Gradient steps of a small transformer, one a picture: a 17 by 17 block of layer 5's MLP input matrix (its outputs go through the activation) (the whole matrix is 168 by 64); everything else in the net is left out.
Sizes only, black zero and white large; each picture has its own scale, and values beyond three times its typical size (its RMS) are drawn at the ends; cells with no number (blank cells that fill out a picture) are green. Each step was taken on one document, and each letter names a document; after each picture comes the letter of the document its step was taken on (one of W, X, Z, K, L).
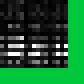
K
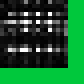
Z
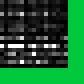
K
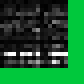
K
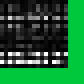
K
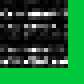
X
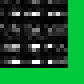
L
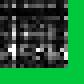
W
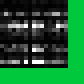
X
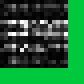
Z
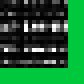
X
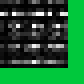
L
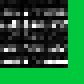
X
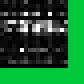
Z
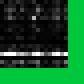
K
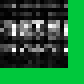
Z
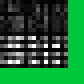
K
